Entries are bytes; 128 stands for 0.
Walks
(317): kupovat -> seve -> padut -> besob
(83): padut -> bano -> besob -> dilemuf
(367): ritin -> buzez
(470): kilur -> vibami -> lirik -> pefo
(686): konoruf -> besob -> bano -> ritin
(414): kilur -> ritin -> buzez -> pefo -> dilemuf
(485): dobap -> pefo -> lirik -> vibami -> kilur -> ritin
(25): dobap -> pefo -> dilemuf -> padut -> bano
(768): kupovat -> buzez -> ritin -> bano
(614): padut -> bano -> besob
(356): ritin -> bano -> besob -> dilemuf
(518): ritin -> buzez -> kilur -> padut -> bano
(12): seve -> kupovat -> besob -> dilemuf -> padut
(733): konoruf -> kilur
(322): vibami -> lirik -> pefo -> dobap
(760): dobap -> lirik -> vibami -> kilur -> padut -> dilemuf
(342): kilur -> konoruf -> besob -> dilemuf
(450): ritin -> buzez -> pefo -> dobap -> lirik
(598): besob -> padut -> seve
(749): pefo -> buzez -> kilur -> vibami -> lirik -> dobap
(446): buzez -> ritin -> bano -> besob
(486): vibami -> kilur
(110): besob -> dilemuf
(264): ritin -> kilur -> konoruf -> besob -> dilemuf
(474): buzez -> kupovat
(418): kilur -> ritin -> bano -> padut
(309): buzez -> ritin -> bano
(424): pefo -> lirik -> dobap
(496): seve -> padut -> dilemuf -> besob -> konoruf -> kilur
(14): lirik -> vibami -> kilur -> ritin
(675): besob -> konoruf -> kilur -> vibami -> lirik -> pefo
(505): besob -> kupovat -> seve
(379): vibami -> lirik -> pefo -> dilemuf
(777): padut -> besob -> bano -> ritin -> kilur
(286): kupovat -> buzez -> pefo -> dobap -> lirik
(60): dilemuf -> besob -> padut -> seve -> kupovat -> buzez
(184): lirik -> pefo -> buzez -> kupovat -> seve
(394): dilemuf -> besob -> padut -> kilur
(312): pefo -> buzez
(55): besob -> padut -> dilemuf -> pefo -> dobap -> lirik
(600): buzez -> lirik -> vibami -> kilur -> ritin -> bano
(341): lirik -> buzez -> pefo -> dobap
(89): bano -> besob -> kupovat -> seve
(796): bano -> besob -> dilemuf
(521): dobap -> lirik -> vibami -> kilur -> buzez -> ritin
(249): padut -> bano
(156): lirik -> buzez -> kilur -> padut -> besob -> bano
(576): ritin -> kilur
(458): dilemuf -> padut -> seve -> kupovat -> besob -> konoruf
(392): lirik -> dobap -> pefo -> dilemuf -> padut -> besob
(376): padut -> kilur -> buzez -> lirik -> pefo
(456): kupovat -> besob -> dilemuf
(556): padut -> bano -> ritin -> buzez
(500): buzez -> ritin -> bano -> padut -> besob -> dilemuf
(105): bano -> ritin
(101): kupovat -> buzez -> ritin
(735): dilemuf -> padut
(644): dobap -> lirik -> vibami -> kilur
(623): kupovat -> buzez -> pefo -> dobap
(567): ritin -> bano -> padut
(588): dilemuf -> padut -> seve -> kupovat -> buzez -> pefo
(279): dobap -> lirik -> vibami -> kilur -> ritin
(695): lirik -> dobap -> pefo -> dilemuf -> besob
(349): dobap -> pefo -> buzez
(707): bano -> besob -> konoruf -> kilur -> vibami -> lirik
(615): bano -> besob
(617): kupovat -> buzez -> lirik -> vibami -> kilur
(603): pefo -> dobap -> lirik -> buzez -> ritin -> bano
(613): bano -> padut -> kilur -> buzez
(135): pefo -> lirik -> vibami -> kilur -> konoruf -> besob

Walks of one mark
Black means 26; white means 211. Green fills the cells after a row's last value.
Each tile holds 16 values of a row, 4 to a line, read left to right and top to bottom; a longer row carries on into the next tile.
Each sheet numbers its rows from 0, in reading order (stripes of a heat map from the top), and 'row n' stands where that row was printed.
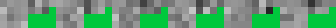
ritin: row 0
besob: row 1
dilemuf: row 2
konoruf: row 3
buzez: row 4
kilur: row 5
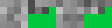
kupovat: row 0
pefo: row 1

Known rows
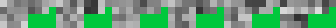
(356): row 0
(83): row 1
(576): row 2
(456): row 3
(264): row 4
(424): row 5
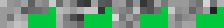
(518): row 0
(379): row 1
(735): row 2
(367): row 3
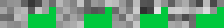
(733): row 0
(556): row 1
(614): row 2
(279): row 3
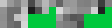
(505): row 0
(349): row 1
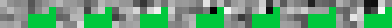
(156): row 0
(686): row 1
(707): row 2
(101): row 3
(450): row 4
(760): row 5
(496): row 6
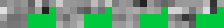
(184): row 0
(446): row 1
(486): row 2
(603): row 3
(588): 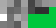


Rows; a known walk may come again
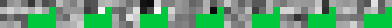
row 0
(644)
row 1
(777)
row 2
(496)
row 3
(312)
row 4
(796)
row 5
(603)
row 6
(600)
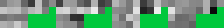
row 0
(14)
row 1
(322)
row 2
(598)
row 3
(623)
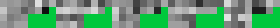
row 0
(367)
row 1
(279)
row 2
(414)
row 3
(760)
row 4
(60)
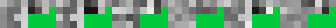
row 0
(505)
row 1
(12)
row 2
(521)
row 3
(556)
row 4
(89)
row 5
(617)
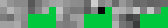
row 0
(156)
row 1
(474)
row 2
(695)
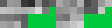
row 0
(470)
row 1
(418)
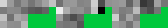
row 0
(500)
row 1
(286)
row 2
(735)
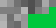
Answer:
(110)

